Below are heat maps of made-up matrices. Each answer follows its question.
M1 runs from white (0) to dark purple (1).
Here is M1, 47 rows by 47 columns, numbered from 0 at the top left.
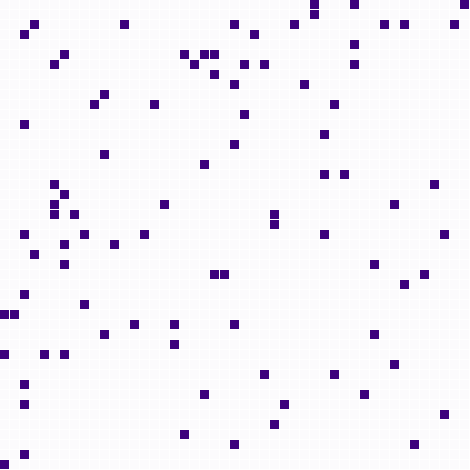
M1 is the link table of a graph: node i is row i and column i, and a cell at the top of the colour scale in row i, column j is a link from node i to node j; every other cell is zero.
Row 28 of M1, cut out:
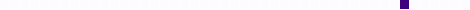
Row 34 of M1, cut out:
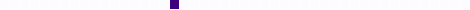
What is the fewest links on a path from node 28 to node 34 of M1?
6
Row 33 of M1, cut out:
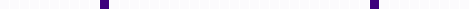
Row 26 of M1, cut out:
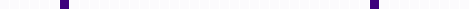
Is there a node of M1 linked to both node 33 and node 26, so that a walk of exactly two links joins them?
yes
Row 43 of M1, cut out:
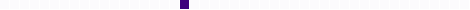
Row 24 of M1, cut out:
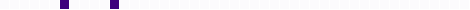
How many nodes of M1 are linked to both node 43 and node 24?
0
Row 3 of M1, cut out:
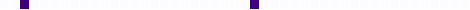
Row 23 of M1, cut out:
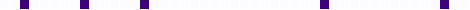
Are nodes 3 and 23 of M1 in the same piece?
yes
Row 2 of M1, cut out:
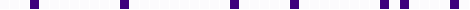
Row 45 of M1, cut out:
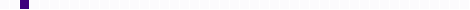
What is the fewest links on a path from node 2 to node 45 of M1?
1
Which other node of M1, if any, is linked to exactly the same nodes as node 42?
node 22
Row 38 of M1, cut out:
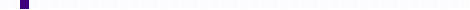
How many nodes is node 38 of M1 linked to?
1
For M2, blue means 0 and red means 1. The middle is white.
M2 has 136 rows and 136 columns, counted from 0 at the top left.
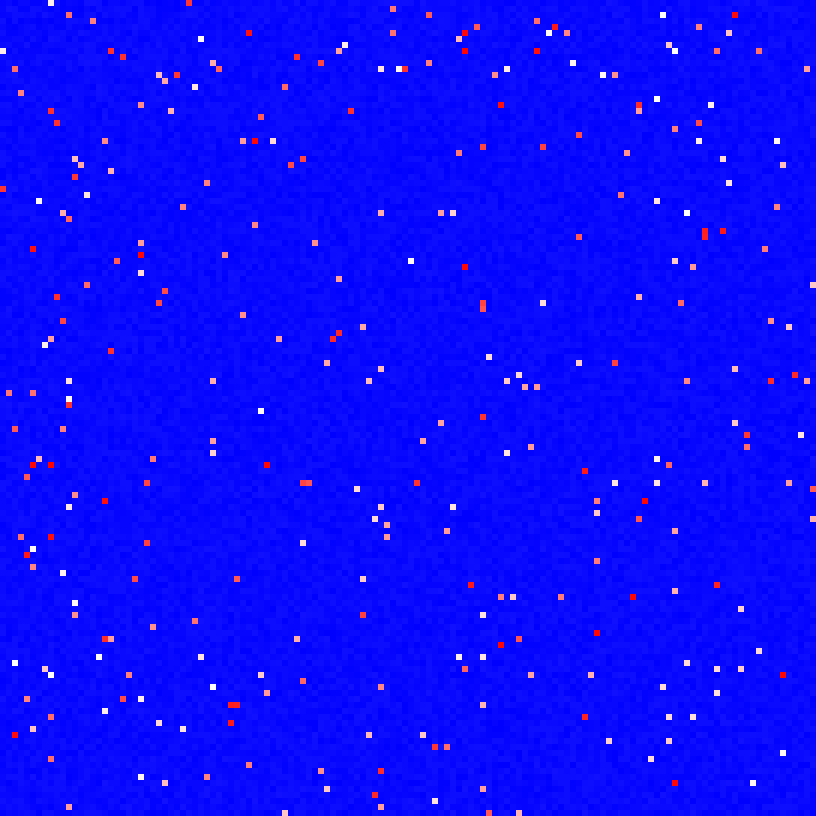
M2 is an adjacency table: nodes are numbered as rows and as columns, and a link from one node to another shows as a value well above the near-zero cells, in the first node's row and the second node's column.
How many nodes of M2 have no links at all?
0
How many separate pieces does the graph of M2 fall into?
3
